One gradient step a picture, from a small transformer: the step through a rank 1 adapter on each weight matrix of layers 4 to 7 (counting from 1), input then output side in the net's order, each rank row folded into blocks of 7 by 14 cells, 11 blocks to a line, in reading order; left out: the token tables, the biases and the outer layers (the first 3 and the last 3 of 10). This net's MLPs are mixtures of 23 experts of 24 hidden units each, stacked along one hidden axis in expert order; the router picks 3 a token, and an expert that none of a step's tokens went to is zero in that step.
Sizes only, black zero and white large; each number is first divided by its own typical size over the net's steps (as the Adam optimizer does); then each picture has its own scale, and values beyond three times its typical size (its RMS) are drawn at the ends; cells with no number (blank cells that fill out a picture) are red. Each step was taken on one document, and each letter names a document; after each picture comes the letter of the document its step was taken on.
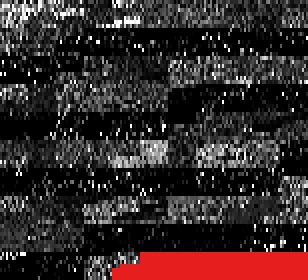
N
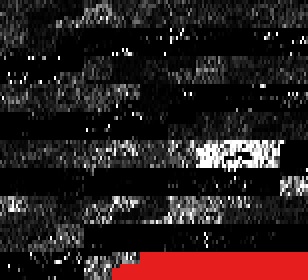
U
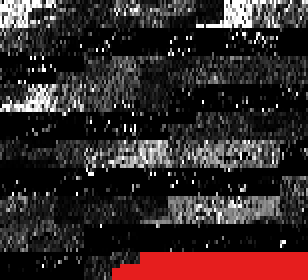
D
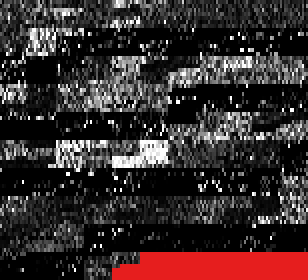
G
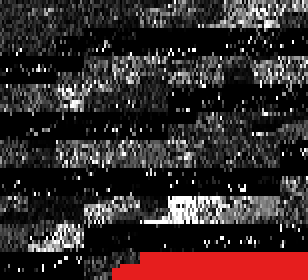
D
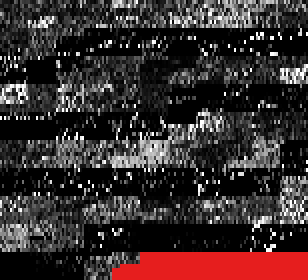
G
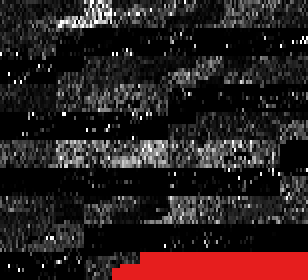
U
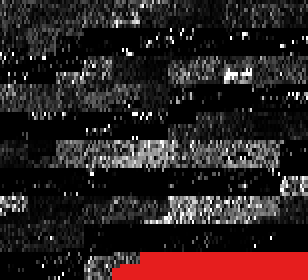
U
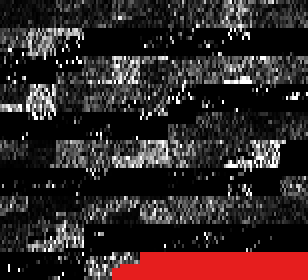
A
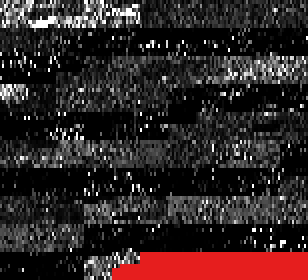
N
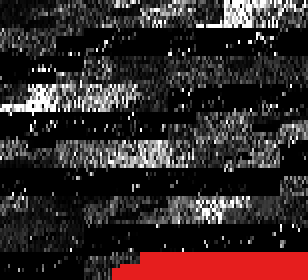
D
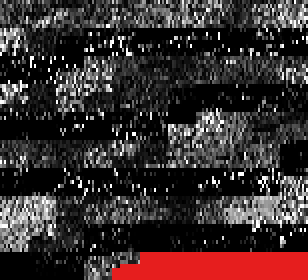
G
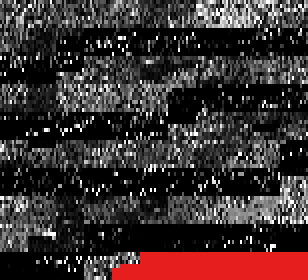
G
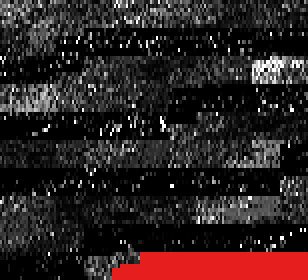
N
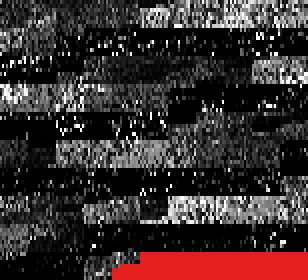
G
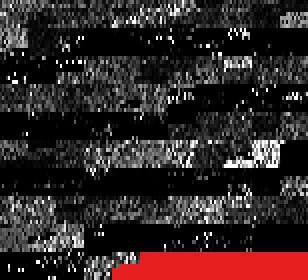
A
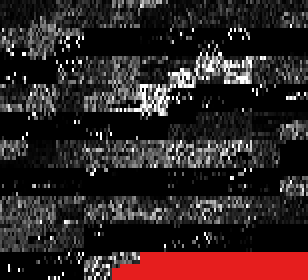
A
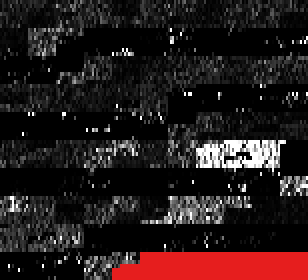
U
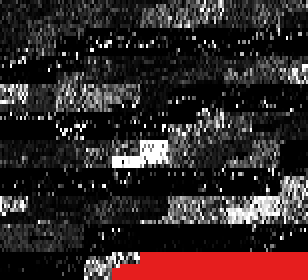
G
